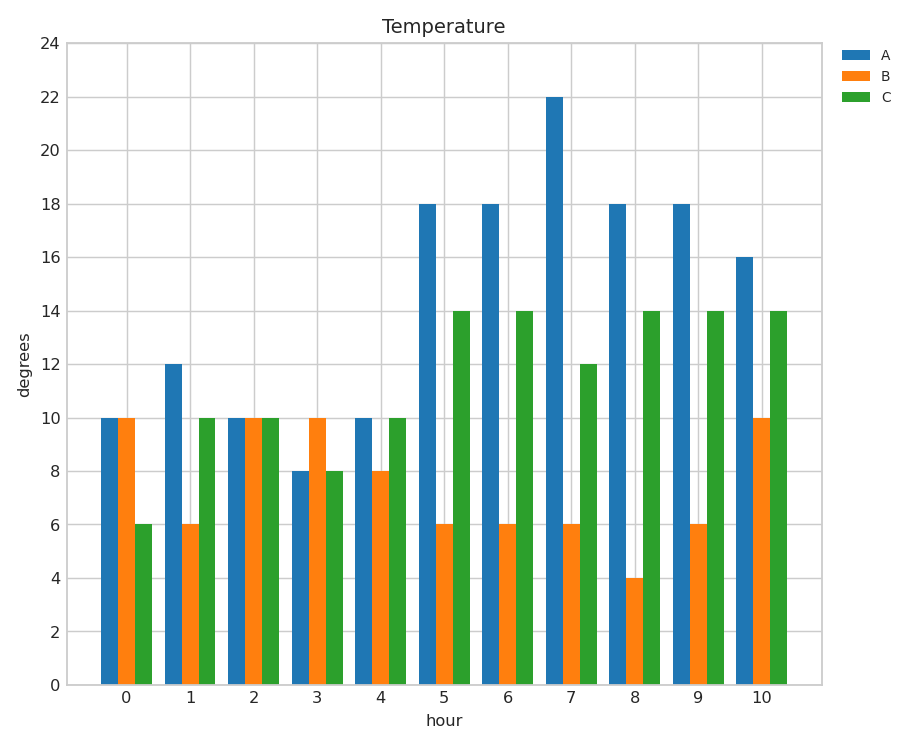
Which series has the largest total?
A
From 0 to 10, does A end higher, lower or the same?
higher
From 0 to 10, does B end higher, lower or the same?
the same
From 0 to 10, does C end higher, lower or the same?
higher
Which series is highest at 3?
B
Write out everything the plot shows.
Title: Temperature
x-axis: hour, ticks 0 1 2 3 4 5 6 7 8 9 10
y-axis: degrees, ticks 0 2 4 6 8 10 12 14 16 18 20 22 24
Legend: A, B, C
Values:
A: 10 12 10 8 10 18 18 22 18 18 16
B: 10 6 10 10 8 6 6 6 4 6 10
C: 6 10 10 8 10 14 14 12 14 14 14
